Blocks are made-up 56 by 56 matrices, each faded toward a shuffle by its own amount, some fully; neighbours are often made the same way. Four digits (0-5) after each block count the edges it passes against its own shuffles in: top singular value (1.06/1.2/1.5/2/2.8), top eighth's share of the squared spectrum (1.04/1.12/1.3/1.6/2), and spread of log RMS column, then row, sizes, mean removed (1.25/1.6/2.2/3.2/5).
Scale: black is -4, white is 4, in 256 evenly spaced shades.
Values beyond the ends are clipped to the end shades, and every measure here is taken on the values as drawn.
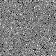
0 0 0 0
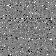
2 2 0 2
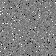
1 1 0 0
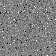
1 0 0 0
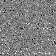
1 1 0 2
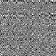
4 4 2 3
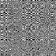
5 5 3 3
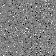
3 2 1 0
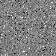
2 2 1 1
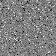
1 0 0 0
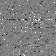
3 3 0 1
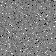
0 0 0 0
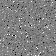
0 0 0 0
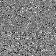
1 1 0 2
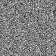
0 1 0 0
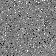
0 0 0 0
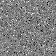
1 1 0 0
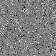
1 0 0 0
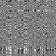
4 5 3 3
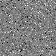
1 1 0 0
